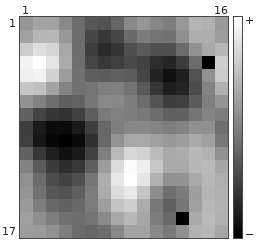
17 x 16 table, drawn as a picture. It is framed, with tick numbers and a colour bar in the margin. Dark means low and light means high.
The ninth with the lowest average is the middle left. No single row or column stands out from its neighbours. The texture is blotchy. Two lone cells stand out, each far lower than its neighbours. Neither half mirrors the other. Values change most from cell to cell in the top right.
